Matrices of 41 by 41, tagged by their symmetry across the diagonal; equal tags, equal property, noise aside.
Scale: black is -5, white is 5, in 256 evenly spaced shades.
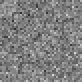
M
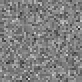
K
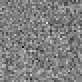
K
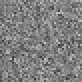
K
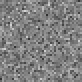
M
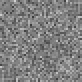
M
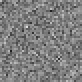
M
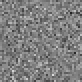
K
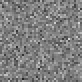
K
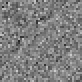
M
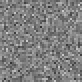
K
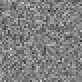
K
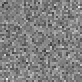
M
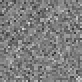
M
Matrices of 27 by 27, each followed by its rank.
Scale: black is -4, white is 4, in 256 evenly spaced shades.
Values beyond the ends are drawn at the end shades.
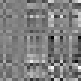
two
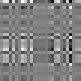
one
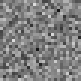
full rank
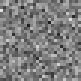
full rank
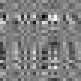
two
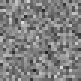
full rank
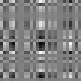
one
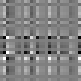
one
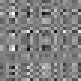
two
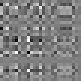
two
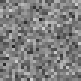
full rank
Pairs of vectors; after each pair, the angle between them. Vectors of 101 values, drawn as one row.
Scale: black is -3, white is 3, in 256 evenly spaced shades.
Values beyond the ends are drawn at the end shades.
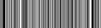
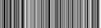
partly aligned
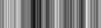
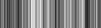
nearly opposite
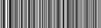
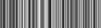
partly aligned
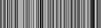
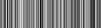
nearly parallel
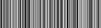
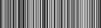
partly aligned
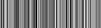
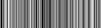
partly aligned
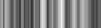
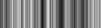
nearly opposite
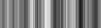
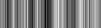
nearly opposite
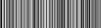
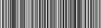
partly opposed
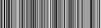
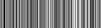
partly aligned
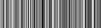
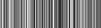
partly aligned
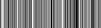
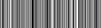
partly opposed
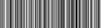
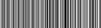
partly opposed
